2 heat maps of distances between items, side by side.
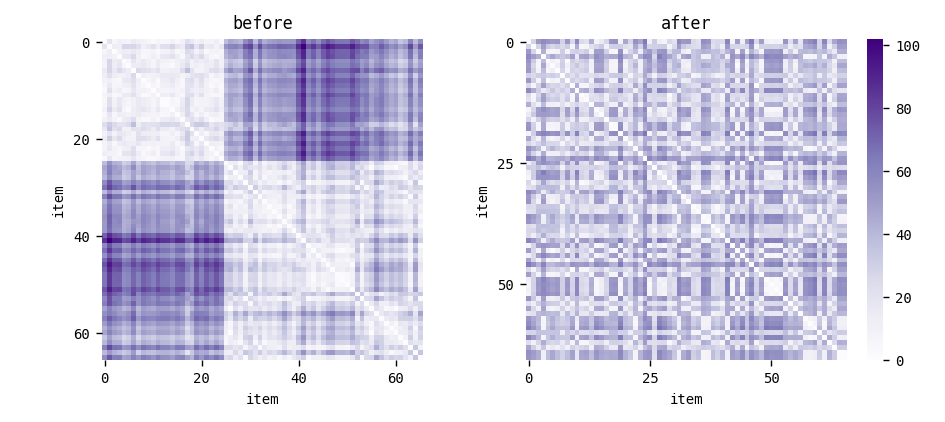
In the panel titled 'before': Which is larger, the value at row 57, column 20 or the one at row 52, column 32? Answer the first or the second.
the first
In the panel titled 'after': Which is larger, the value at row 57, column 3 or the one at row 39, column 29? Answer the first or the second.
the second
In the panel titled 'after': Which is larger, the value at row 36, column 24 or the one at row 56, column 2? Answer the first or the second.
the first
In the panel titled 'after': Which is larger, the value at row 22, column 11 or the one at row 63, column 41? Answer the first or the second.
the first
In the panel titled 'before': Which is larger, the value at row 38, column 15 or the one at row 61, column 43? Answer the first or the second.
the first
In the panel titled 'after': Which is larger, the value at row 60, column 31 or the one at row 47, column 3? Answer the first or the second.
the second
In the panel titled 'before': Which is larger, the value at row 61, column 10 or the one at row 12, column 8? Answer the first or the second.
the first
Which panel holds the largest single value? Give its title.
before
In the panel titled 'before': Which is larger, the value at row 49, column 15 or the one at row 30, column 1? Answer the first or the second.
the second
